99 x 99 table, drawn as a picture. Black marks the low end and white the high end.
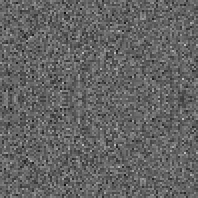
Slope: none. Mirror symmetry: top to bottom. Odd rows or columns: none. Average level on the scale: 40%. Histogram: bell-shaped.
